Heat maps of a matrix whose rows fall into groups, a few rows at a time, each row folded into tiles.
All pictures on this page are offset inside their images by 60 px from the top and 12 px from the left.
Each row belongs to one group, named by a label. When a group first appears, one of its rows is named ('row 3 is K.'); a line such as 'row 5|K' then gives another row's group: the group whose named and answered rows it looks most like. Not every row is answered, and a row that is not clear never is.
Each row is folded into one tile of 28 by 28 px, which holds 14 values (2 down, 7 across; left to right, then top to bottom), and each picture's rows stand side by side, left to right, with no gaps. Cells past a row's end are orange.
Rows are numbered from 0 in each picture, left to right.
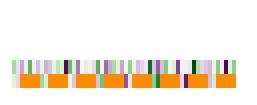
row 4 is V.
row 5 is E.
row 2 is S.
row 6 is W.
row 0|S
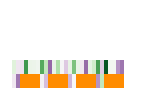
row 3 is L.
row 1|S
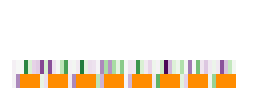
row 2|W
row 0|W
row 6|S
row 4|W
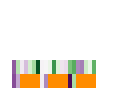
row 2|V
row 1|W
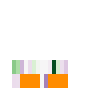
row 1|W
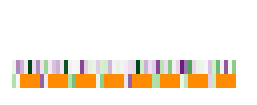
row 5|E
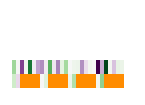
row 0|S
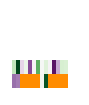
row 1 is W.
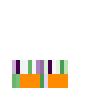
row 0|E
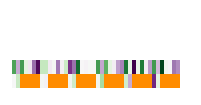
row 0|L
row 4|S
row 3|L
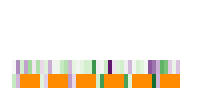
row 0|E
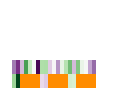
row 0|E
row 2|L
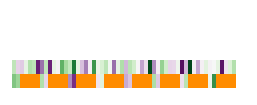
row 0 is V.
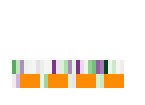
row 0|S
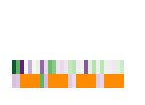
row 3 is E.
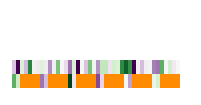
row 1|S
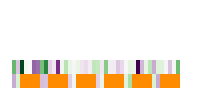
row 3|L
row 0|L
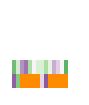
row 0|V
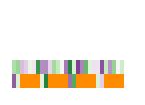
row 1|E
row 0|V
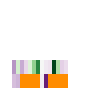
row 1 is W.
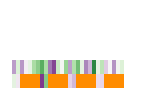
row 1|V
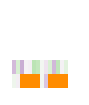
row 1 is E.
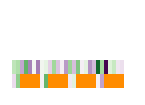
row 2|L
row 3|S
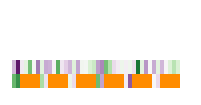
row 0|E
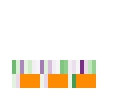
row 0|S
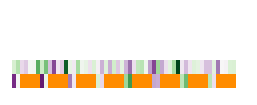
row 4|E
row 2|L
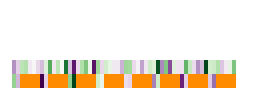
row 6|V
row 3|L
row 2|E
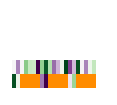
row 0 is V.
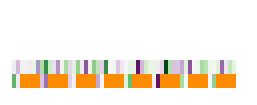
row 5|W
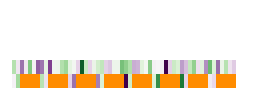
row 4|V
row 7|S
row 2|W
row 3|V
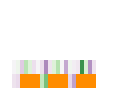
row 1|E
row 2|W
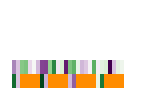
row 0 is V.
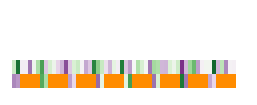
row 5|V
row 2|V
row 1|L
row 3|V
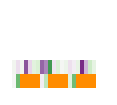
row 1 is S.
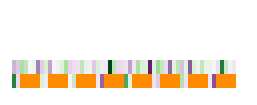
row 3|W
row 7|W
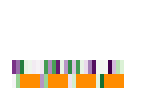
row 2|L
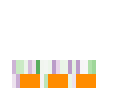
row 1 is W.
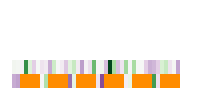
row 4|L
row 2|V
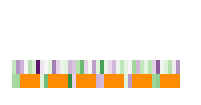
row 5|E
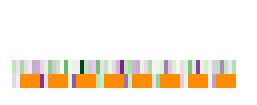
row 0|L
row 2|W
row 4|V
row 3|L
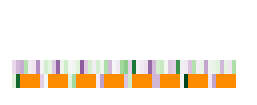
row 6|E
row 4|L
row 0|E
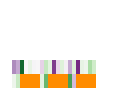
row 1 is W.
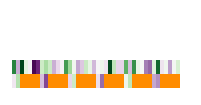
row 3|W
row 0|L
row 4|L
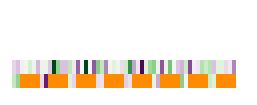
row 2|S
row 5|S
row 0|E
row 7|L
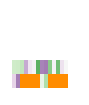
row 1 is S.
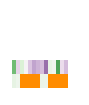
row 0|L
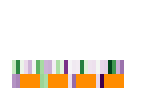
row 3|W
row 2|W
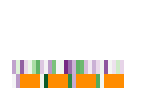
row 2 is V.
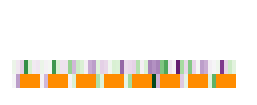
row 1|W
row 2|L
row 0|W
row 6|L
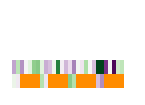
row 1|S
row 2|E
